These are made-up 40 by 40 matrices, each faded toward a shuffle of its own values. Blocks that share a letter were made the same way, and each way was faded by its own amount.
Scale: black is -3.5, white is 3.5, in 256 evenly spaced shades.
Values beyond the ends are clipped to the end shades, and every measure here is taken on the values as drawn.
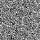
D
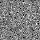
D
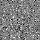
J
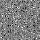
J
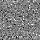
J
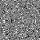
J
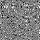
J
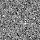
D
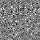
J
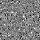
J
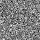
D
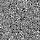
D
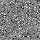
J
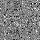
J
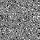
J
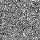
D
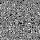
J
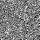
D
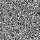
D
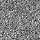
D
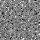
J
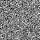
D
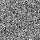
D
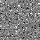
J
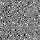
J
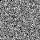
D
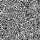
D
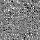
J
